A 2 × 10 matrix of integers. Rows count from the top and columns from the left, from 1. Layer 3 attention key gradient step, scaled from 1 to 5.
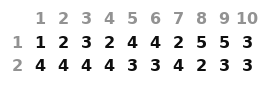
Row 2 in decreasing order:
4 4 4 4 4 3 3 3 3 2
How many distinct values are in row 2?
3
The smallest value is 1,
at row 1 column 1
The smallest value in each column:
1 2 3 2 3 3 2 2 3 3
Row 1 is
1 2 3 2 4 4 2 5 5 3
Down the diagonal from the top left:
1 4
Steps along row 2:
same same same down same up down up same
